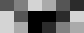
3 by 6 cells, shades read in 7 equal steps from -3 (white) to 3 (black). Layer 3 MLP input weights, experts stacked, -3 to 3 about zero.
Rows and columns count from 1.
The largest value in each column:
1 1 3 3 2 2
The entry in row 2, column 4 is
3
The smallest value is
-2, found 4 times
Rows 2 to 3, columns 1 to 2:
-2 1 / -2 -1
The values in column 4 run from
-1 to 3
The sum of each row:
1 5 1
